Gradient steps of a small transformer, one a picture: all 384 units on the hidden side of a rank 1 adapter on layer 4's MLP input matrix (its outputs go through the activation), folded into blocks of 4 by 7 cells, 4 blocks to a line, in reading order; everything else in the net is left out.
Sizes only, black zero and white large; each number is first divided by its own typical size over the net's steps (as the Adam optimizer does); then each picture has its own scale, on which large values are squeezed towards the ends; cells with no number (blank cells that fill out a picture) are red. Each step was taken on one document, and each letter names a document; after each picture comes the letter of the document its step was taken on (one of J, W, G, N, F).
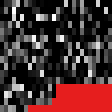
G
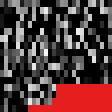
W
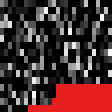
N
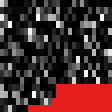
N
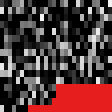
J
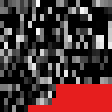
W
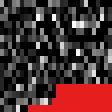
N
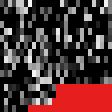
W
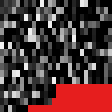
N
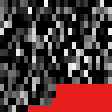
N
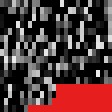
W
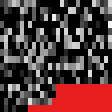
W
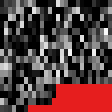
J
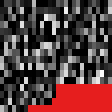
J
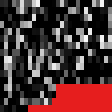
W
